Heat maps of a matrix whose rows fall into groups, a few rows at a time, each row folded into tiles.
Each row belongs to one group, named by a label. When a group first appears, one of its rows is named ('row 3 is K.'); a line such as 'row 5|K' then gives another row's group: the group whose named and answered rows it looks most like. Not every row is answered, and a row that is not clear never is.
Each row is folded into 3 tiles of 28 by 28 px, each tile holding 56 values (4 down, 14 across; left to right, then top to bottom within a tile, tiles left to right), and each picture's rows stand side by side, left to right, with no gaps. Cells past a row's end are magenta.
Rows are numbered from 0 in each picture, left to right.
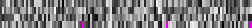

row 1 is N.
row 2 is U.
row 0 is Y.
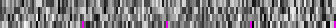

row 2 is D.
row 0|U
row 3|N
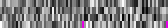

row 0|U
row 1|Y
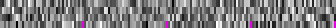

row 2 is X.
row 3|N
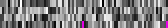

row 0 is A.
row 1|A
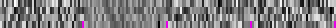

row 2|Y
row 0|D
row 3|X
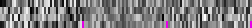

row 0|N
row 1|D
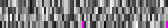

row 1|X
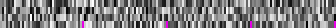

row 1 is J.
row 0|X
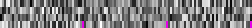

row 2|Y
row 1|J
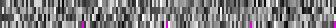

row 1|X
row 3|D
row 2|U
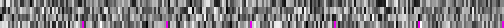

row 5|U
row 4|A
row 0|J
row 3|U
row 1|J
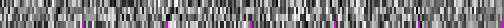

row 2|J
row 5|Y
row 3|N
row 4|A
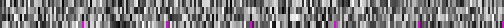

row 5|A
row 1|D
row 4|X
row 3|N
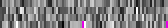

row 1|U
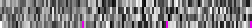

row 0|U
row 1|D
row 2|J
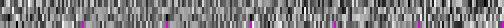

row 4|A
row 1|J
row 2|J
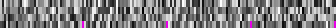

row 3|A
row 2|D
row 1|D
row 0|N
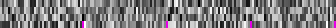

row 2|J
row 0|N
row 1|U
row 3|A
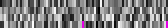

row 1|A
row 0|N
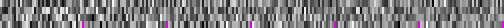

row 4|Y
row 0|A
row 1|Y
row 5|D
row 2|D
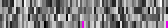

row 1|D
